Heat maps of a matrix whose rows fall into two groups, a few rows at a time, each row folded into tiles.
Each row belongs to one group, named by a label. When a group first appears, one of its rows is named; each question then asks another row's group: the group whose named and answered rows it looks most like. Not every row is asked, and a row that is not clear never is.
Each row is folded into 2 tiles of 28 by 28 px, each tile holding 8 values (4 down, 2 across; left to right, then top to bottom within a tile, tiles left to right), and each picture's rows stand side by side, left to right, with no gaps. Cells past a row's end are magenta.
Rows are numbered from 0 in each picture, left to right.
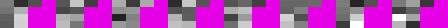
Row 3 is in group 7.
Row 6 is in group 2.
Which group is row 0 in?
2
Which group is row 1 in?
7
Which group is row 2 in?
2
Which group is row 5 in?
7
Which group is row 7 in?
7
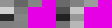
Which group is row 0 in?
2
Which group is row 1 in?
2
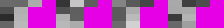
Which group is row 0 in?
2
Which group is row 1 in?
7
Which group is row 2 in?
2
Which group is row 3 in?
2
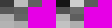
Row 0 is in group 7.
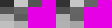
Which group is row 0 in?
7
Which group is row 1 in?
7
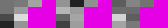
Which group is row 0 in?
2
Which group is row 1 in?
2
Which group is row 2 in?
7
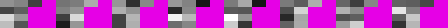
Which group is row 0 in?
7
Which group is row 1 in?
2
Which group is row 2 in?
2
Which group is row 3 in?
7
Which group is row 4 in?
7
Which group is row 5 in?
2
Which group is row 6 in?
2
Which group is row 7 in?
2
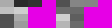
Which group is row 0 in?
2
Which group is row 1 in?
7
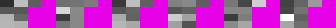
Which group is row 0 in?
7
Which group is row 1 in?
2
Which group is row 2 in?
7
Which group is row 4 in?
2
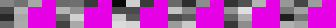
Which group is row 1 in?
2
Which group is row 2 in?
7
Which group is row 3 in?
2
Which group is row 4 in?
2
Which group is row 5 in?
2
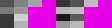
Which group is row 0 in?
2
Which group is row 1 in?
2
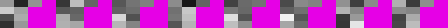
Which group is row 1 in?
7
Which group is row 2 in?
7
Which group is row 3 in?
2
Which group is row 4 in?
7
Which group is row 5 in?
7
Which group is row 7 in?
2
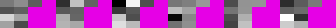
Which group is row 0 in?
7
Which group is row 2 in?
7
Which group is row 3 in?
2
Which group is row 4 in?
2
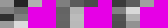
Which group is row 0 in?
2
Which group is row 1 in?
2
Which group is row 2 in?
2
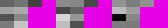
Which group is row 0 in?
2
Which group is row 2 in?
2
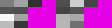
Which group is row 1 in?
7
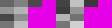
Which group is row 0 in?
2
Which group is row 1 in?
7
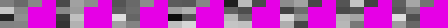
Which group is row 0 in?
2
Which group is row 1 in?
2
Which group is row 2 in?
7
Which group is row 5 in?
7
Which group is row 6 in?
7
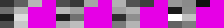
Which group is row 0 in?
2
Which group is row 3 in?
7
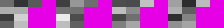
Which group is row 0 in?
2
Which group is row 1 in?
7
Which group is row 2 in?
2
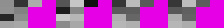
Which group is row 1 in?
7
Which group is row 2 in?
7
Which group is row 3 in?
7
